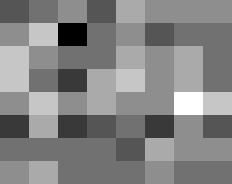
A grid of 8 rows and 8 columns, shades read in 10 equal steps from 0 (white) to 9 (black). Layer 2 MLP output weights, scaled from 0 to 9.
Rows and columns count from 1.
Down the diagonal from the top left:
6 2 5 3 4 7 4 5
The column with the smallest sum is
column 7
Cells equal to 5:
19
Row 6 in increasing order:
3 4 5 6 6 7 7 7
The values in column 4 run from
3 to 6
